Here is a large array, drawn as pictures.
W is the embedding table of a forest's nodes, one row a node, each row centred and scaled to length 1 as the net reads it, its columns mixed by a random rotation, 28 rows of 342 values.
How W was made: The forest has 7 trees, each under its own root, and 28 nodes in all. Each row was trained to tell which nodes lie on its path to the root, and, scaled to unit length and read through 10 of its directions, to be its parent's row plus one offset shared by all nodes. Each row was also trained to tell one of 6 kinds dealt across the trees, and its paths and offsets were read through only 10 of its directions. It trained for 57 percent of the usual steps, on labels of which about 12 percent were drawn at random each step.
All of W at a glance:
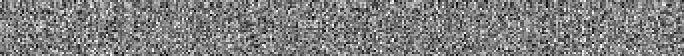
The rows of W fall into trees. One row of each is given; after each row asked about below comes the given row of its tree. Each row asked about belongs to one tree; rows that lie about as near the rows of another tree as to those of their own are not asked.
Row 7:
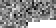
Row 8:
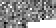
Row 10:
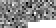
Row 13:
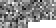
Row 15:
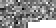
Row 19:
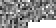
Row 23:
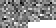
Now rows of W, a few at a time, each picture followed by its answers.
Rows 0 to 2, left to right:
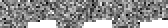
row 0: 19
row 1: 13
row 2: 7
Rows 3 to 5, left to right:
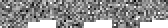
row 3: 13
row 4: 8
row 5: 15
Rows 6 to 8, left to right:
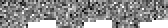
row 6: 23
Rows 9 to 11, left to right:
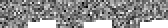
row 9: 8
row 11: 15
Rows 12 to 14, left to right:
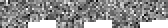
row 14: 8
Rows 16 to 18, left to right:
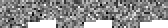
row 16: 10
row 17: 23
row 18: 23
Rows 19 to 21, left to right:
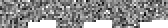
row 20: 19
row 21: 10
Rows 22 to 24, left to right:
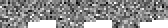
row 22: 23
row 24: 8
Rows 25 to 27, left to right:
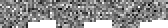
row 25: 7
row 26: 15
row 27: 13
